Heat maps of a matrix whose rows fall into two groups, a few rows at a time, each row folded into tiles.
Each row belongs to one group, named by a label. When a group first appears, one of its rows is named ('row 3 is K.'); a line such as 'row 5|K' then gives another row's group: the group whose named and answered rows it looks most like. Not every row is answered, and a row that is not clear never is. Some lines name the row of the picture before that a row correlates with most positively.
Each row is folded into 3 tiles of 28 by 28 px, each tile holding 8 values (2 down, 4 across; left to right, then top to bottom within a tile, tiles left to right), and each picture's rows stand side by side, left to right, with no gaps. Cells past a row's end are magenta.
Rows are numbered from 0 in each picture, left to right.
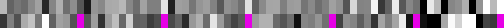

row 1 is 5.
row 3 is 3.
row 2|5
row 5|5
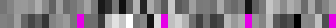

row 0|3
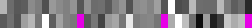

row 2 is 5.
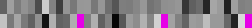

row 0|3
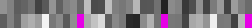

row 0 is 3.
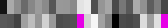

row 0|5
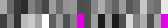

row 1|5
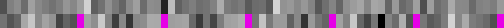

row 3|5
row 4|3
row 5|5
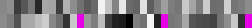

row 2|3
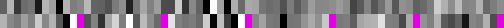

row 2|3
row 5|3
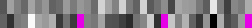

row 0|5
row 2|3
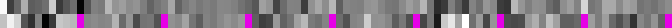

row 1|5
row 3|5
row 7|3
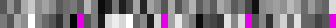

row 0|5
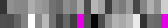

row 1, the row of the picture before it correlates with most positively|3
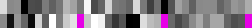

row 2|5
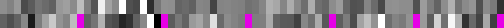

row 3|3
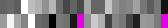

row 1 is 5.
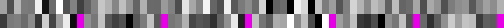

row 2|3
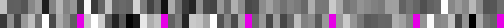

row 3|5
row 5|5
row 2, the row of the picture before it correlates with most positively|3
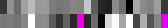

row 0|5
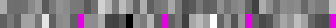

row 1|3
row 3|5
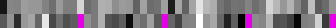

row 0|5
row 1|3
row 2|5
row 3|3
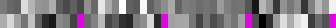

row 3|5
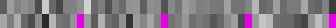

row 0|3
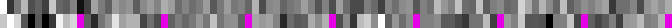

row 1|5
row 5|3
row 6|3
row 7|5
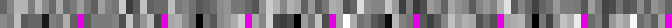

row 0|3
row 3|3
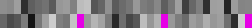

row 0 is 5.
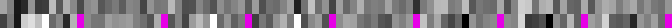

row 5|3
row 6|3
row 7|3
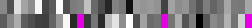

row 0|3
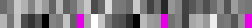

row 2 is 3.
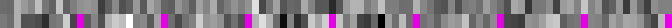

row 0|3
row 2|5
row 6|5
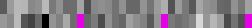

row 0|3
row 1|5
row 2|5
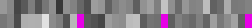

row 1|5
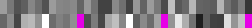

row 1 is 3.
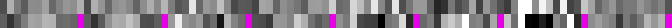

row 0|5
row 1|5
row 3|5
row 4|3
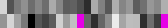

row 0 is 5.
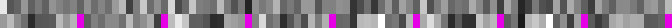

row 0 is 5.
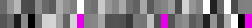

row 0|5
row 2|3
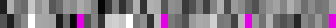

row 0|5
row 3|3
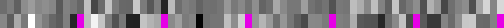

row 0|5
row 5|5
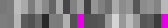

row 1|5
